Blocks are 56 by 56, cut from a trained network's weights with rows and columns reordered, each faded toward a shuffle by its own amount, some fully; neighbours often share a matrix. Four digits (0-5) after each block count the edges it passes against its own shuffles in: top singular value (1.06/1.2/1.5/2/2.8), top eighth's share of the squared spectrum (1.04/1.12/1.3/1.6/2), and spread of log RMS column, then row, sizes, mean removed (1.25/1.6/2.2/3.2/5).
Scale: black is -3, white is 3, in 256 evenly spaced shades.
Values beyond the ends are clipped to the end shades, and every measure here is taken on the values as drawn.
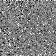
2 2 0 1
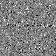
1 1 0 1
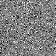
2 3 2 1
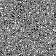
0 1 0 0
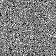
0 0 0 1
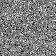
0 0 0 0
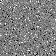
0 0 0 0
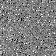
0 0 0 0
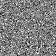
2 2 0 1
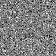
1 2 0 1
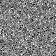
1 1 0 0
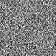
2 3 0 1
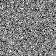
1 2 0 0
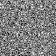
3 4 1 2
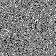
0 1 0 0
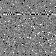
3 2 0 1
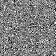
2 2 1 0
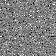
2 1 0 1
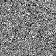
2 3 0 1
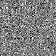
3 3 0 2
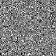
3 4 2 2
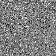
2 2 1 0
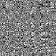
3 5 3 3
